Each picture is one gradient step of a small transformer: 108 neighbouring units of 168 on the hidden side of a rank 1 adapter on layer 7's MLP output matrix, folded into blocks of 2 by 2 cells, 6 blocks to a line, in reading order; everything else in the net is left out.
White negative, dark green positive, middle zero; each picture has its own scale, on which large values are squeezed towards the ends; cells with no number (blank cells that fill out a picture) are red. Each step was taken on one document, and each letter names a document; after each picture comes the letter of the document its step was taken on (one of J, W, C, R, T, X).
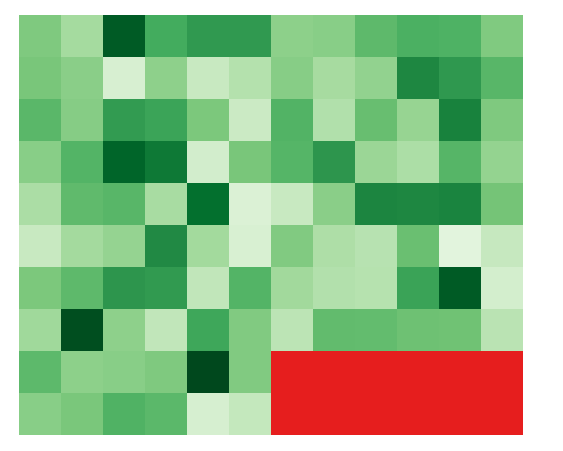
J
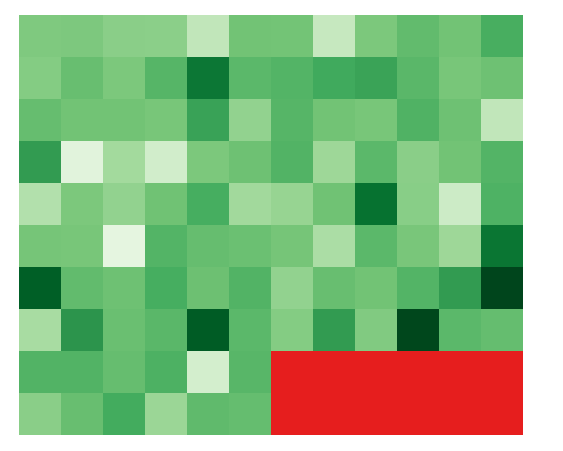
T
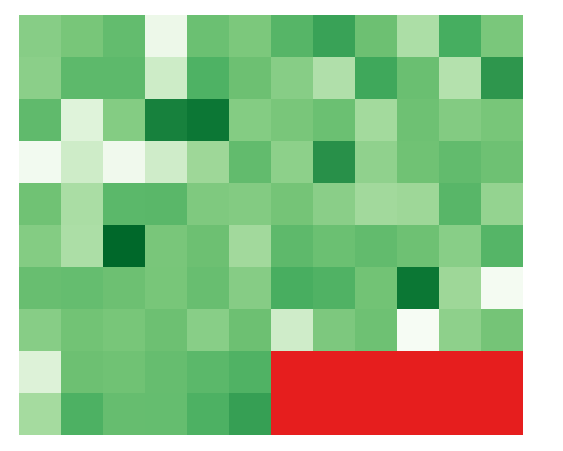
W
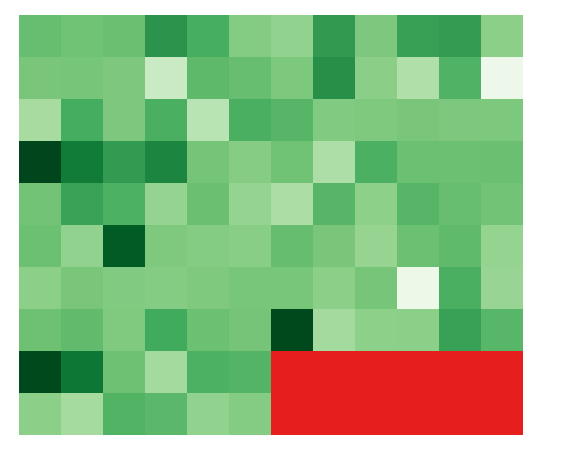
W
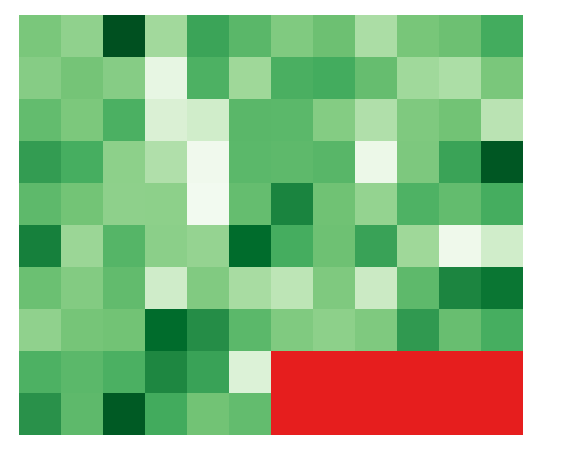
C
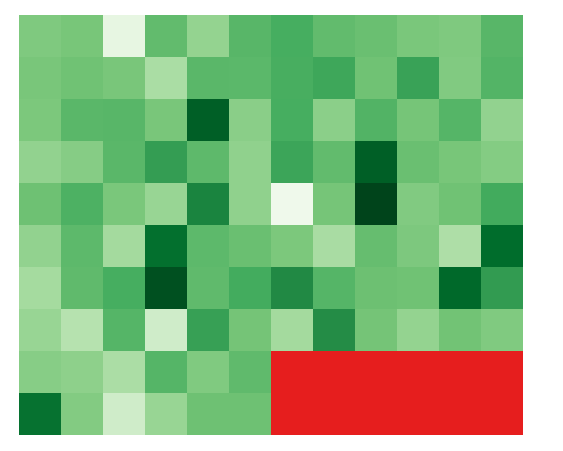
C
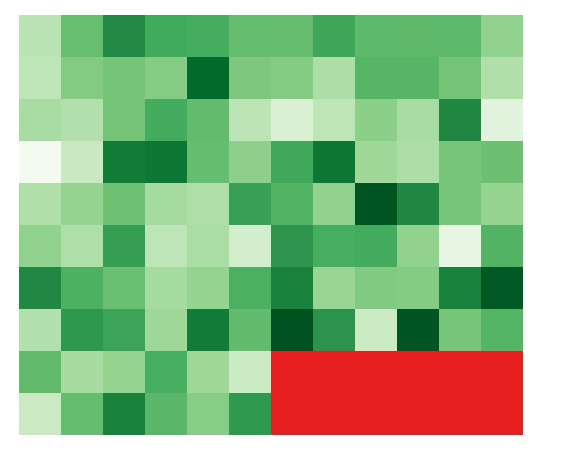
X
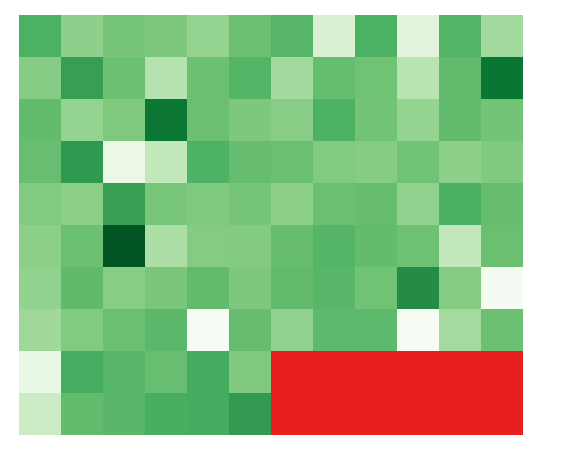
W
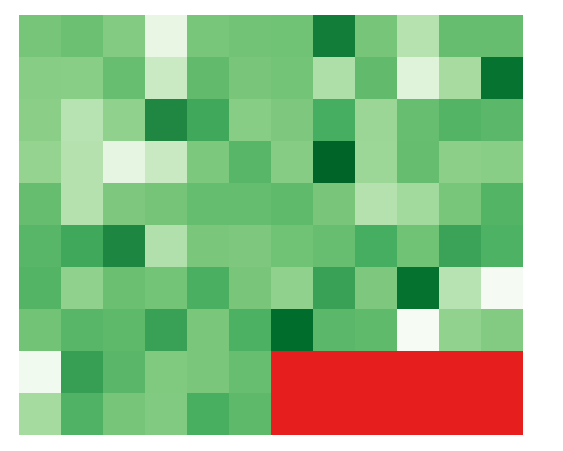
W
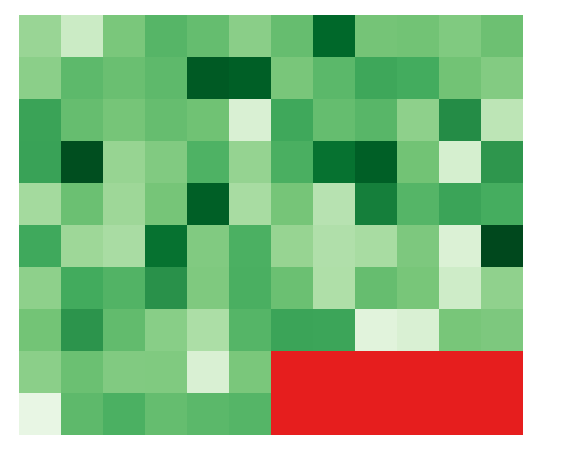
T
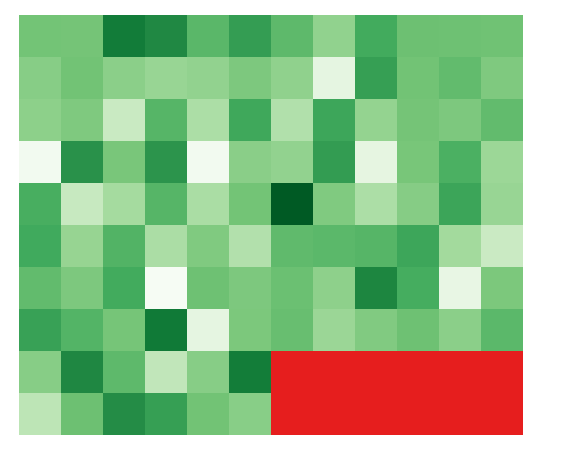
C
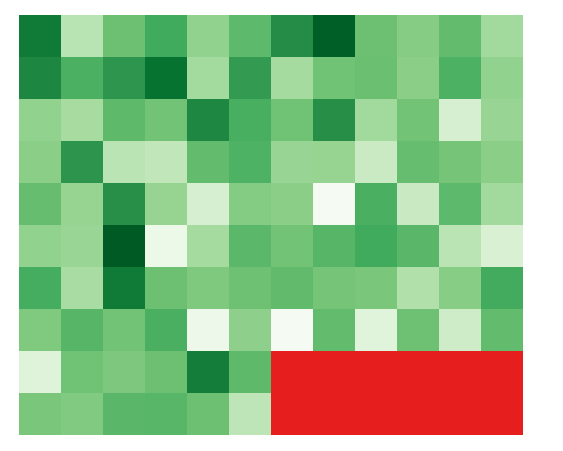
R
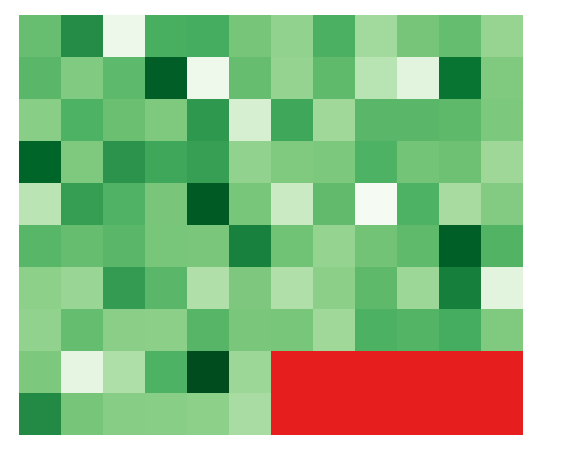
J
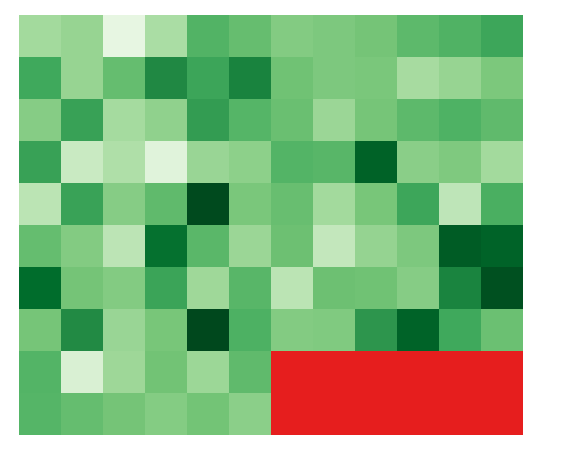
T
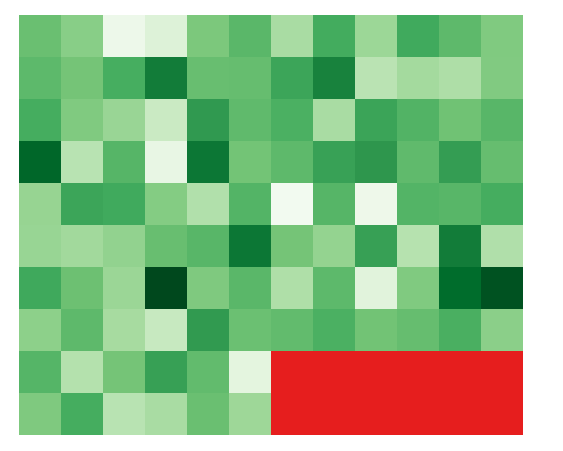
C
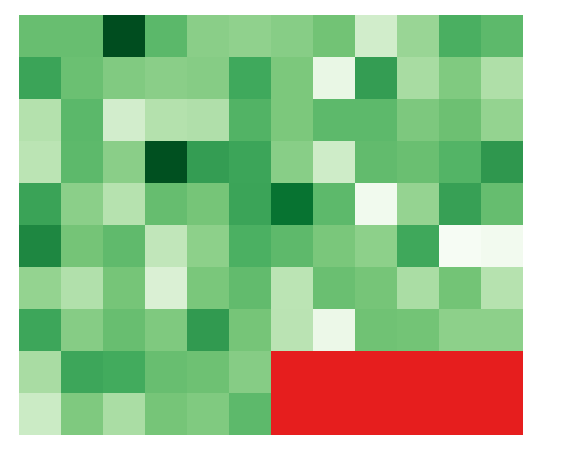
C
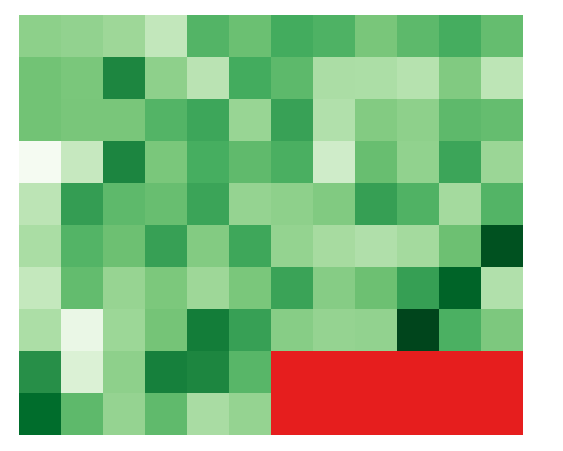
X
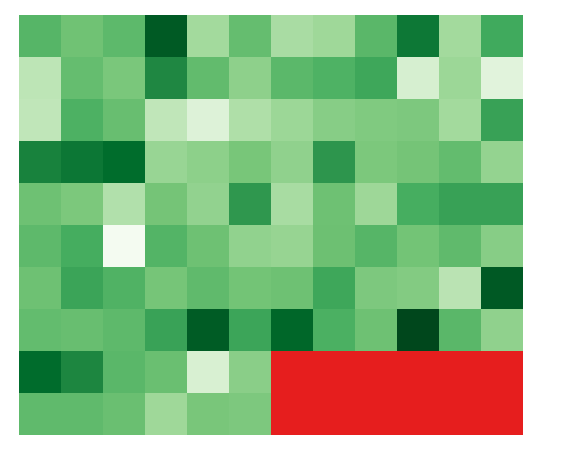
W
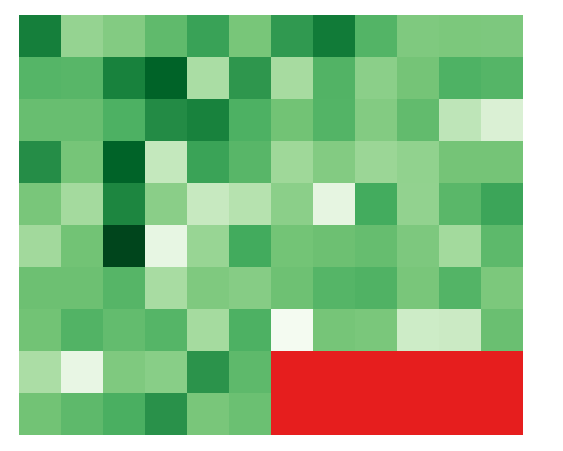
R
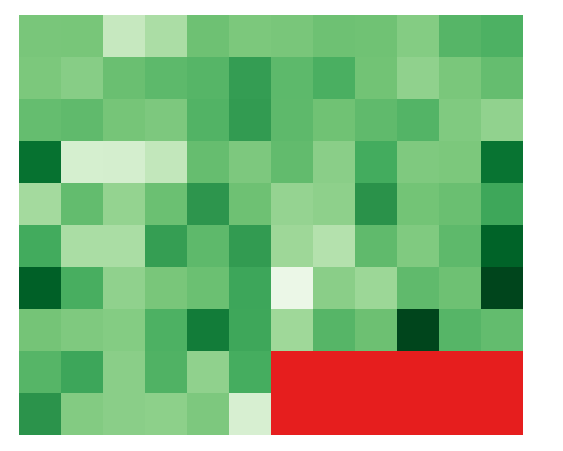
X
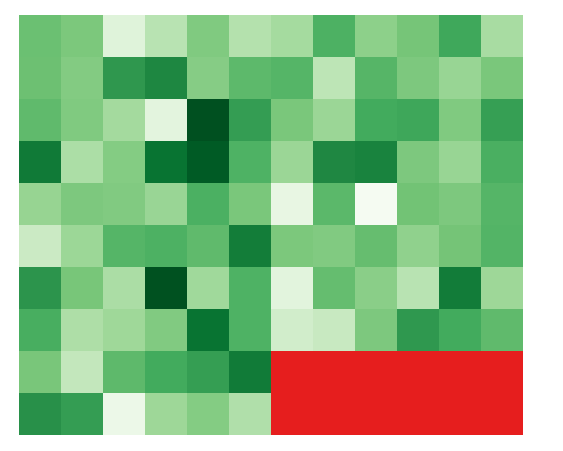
C
